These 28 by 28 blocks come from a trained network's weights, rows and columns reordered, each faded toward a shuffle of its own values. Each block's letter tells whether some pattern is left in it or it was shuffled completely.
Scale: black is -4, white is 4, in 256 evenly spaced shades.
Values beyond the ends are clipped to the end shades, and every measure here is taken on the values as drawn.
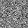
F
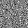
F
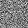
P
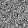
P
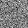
F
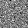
F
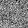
F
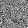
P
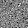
F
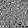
P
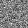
F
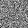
F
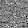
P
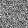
F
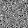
F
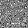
P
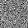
P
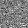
P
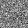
F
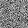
F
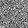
F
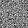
P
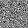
F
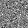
F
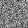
F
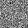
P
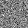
P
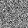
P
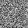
F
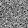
F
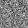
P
